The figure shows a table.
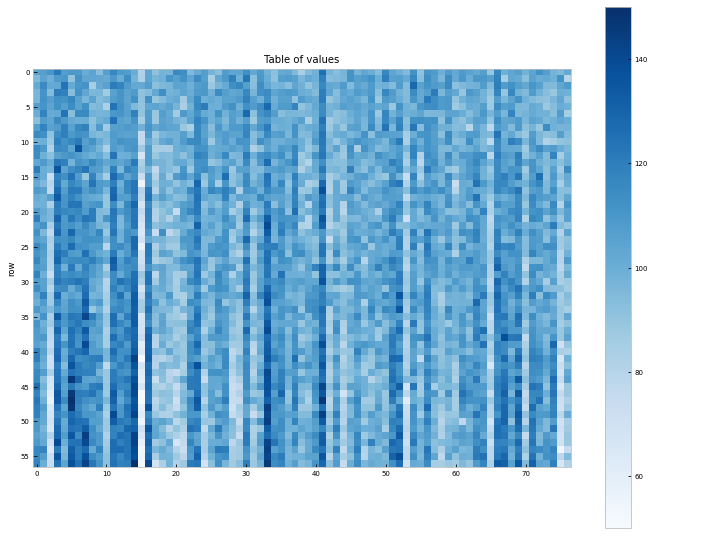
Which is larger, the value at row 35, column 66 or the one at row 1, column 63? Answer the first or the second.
the first
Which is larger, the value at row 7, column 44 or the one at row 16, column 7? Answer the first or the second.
the second
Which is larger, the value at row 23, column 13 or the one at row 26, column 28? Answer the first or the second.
the first
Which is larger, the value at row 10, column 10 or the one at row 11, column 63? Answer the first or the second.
the second
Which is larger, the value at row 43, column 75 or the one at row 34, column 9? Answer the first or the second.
the second
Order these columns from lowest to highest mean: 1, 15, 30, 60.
15, 60, 1, 30
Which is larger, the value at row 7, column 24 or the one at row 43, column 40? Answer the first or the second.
the first
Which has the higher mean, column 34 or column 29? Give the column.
34
